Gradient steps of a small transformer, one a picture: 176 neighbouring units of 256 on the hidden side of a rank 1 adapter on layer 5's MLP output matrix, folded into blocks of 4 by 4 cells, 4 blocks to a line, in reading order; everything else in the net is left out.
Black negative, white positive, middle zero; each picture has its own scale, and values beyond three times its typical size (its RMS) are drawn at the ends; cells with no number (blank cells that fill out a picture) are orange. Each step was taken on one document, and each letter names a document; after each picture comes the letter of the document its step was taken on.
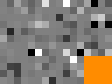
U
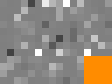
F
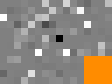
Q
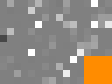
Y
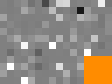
F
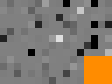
U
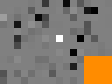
Q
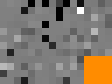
F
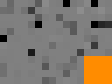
Y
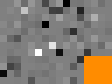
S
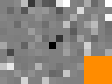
F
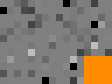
Y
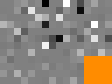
S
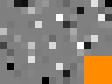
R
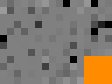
Y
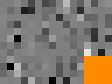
S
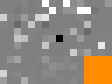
Q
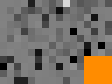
S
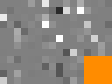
Q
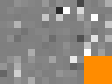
S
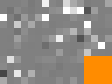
Q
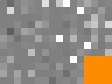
U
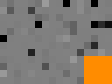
Y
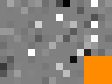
U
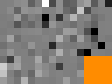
S
